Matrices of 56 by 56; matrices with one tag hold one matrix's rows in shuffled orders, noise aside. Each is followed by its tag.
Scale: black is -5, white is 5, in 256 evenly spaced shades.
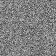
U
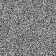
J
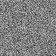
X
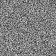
X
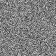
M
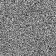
U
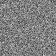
J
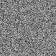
J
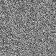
J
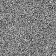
U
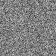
U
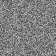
M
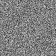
X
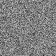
J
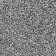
U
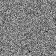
M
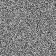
M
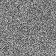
X
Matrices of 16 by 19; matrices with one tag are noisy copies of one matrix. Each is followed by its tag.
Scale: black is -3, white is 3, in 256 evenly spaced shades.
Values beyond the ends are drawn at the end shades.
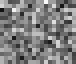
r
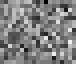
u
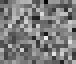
u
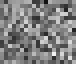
u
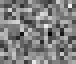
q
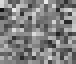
r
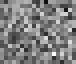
u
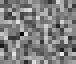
q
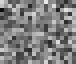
r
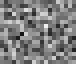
q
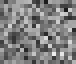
u
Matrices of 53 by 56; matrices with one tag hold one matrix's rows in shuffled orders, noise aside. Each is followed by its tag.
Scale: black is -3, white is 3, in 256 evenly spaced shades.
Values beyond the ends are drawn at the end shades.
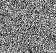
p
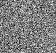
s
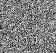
p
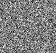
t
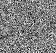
p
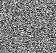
t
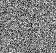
p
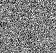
p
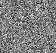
t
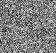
s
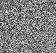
s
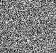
s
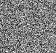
s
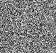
s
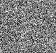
s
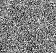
p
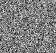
t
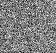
p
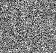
s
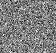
t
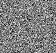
t
